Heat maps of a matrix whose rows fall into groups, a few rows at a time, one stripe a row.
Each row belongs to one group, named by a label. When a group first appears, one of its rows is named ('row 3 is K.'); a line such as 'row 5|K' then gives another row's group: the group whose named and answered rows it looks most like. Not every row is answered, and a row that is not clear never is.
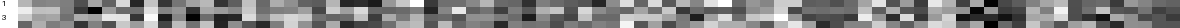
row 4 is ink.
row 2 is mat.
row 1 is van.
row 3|van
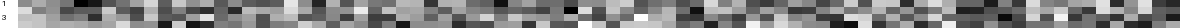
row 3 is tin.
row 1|ink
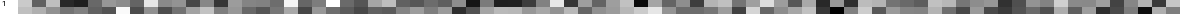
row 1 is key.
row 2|tin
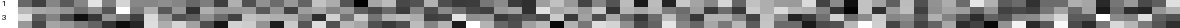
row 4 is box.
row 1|key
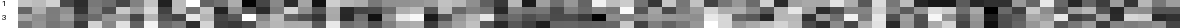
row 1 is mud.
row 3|van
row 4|van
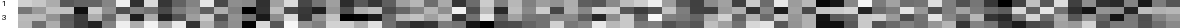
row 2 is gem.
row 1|tin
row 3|tin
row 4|key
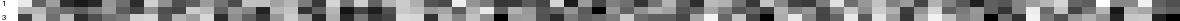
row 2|tin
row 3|ink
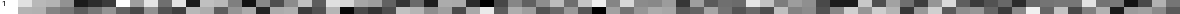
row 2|tin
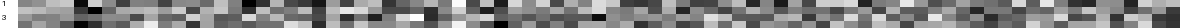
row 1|gem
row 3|van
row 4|ink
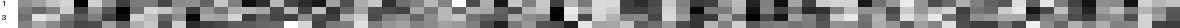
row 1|gem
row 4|ink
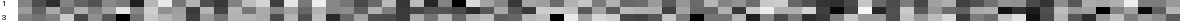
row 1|box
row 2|key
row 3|box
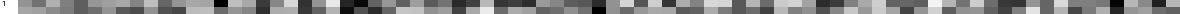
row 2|tin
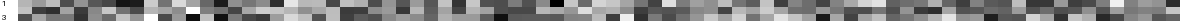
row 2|box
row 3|ink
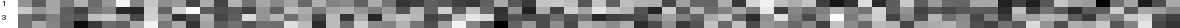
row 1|key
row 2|mud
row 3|van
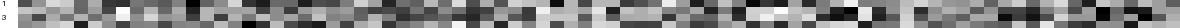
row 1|gem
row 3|key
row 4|gem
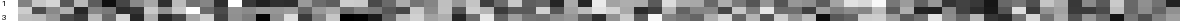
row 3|tin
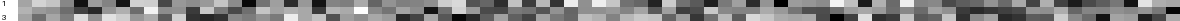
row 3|key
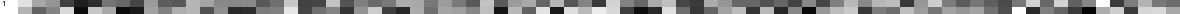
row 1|tin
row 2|gem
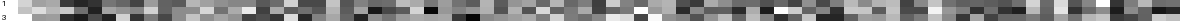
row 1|tin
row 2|mat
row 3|tin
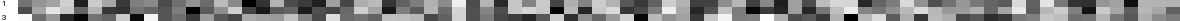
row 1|gem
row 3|van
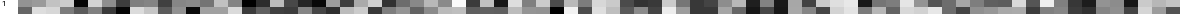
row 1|gem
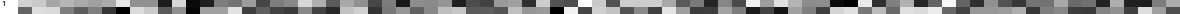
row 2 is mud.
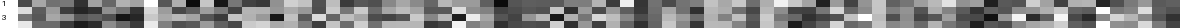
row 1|ink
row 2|van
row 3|box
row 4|van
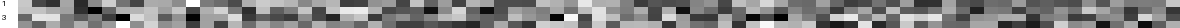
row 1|box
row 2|mat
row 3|mud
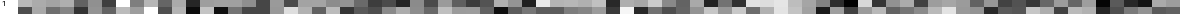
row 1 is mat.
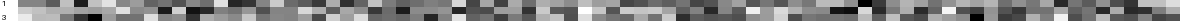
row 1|gem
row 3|mat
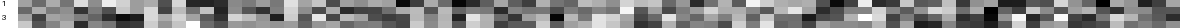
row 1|key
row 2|ink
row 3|box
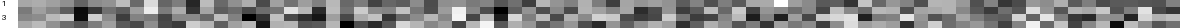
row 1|mat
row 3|gem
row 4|tin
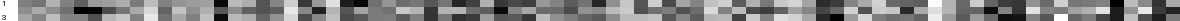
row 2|ink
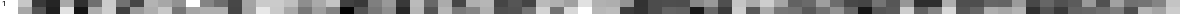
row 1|box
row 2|box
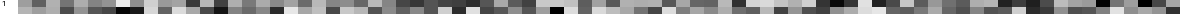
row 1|key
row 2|mud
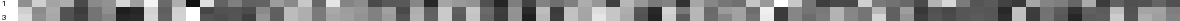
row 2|mud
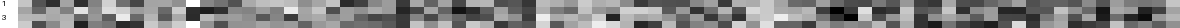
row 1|box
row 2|key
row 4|box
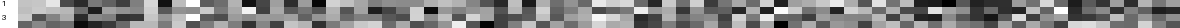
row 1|mud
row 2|mat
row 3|box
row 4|ink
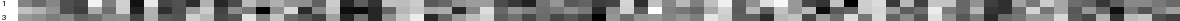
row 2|tin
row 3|van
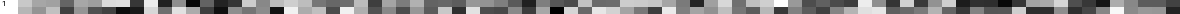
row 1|van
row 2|mud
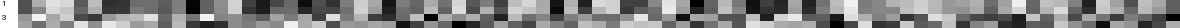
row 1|gem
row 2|gem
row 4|key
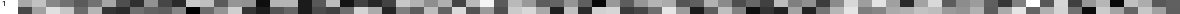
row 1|tin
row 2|gem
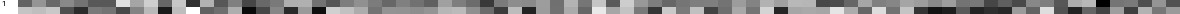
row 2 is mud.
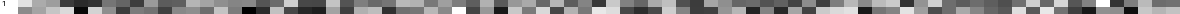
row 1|tin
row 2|gem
